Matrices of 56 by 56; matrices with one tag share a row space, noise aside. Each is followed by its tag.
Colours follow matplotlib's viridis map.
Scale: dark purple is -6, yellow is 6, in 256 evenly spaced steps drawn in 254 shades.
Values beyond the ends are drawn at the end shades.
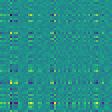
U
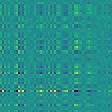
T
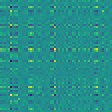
U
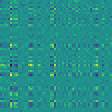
U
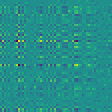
T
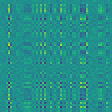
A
